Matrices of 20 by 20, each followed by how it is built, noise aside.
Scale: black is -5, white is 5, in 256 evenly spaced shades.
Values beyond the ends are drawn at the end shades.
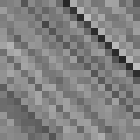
Toeplitz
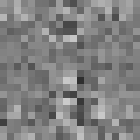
low rank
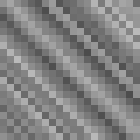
Toeplitz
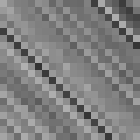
Toeplitz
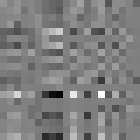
low rank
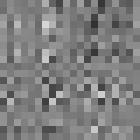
low rank
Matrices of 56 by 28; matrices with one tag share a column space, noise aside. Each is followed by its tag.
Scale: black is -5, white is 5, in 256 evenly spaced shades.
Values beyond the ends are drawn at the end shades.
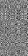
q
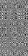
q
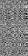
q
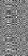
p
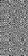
p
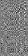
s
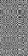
p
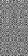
p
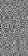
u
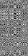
q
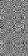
u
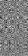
u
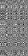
q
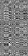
q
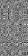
q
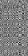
q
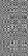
u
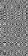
q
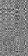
s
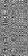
p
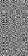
p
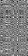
p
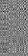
s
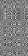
q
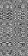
q
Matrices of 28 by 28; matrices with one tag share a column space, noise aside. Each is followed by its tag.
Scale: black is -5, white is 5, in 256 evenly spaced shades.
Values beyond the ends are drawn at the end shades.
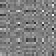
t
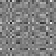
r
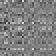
r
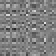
t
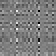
t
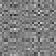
t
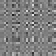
t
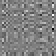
t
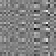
t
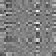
t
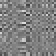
t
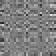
t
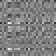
r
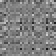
r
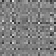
r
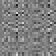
t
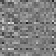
r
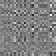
t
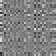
t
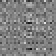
r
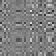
t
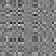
t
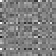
r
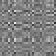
t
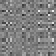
t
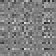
r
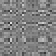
t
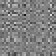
t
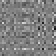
r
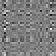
t
